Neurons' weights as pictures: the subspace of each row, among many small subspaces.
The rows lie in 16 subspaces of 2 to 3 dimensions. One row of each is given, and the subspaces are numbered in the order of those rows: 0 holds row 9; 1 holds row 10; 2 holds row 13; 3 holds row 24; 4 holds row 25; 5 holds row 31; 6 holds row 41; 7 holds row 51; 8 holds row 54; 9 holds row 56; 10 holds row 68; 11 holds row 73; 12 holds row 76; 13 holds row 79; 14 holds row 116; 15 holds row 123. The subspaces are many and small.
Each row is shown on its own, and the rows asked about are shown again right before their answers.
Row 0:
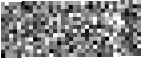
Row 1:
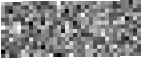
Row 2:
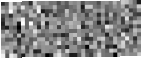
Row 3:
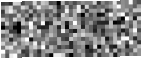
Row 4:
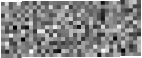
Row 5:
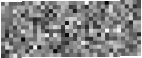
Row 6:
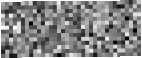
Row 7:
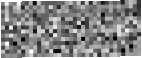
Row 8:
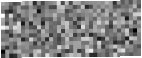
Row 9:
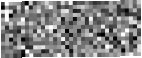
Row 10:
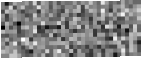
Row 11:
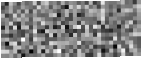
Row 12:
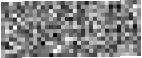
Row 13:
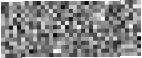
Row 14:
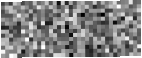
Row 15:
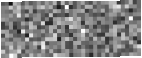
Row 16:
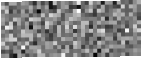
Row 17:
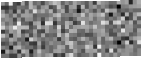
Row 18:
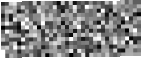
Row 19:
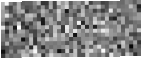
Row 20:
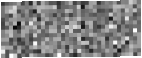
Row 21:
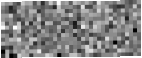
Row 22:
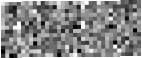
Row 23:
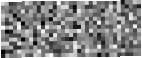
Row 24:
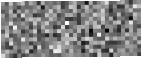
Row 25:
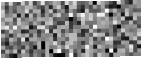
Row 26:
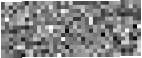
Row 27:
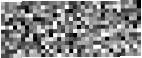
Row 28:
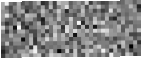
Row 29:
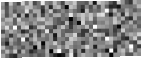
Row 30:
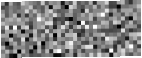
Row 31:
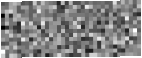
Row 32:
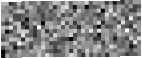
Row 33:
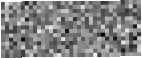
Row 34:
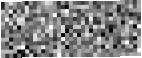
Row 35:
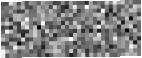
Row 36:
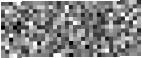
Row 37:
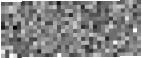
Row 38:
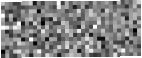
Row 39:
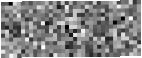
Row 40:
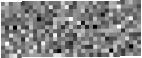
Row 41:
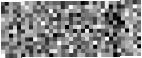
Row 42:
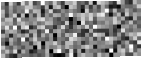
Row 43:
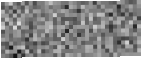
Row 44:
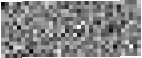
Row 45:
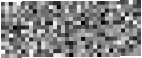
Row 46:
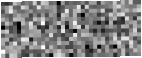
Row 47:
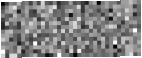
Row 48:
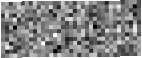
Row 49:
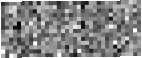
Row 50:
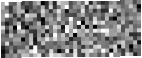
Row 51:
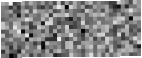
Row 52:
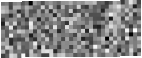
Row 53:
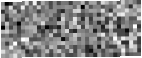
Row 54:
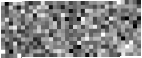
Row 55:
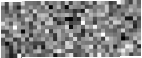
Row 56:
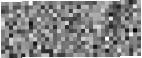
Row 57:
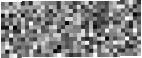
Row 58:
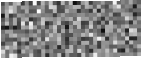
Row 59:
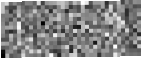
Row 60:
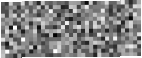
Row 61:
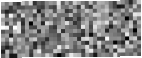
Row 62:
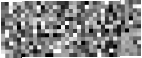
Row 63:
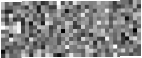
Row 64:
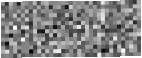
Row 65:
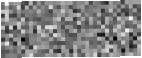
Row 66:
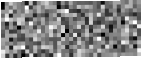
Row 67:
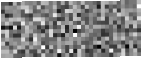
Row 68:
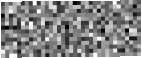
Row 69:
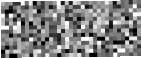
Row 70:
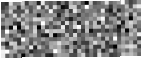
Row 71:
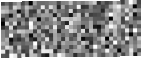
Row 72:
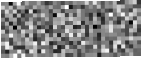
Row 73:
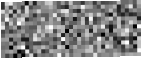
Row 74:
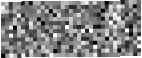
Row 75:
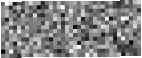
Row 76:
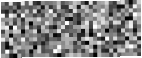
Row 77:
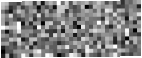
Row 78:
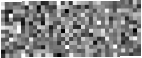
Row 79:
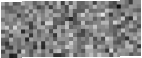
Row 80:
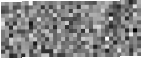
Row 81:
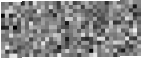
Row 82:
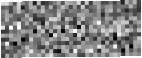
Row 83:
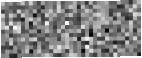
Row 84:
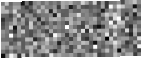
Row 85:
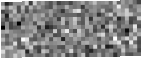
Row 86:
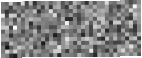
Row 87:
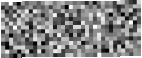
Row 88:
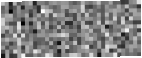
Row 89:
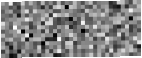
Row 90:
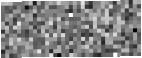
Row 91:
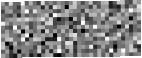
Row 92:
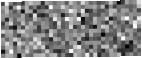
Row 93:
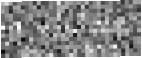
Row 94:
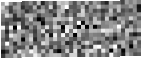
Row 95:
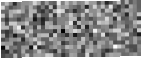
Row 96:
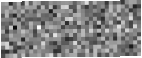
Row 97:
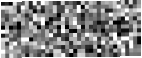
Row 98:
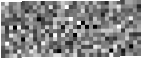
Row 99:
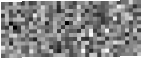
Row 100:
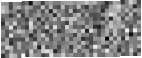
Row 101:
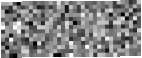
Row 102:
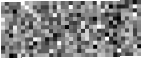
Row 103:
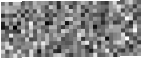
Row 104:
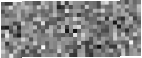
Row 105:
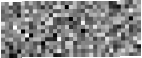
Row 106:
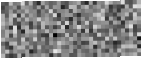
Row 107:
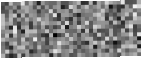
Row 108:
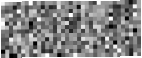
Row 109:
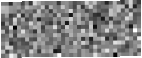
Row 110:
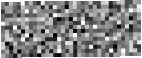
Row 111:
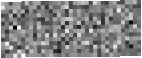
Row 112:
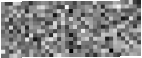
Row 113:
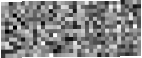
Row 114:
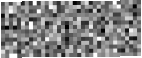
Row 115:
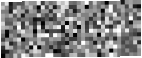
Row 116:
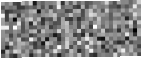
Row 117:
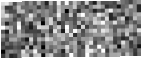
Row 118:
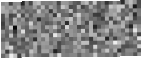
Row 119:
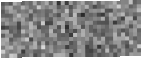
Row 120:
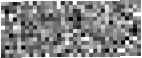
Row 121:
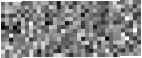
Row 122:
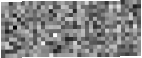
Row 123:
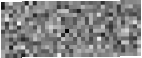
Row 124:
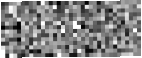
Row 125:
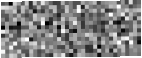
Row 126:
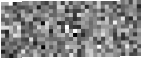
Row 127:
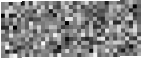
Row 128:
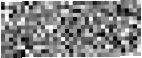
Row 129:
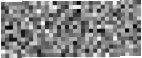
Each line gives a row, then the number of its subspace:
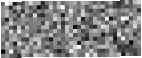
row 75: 8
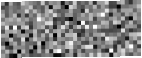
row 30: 13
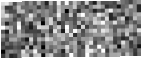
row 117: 4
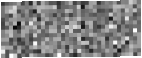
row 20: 6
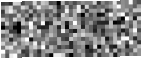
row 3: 11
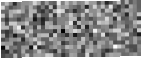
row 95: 3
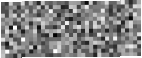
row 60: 12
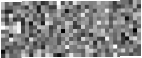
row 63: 0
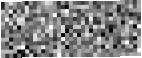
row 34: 11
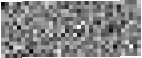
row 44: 15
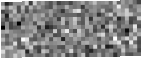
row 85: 0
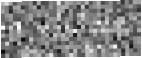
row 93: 11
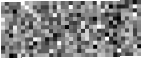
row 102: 6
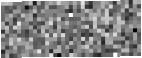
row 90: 2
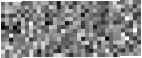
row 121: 0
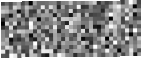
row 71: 9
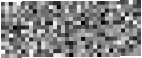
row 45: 15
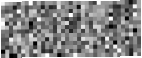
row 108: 9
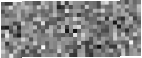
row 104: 7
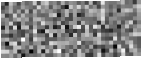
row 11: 1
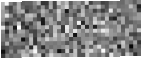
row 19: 4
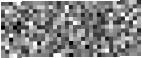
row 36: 1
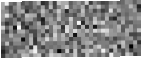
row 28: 4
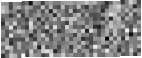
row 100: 9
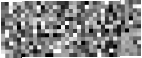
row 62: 3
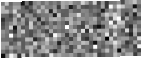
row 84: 6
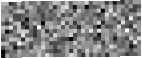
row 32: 10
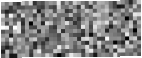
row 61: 12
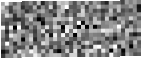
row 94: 13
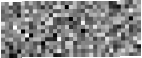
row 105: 7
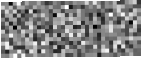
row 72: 1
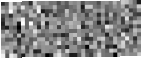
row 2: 3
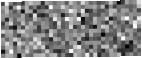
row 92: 8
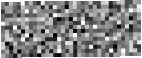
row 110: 7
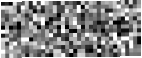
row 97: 15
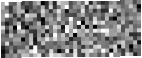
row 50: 4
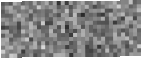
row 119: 13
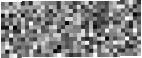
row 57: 12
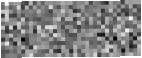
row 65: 0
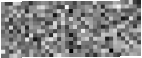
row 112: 8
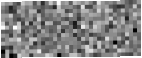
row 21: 2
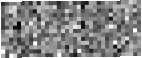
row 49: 6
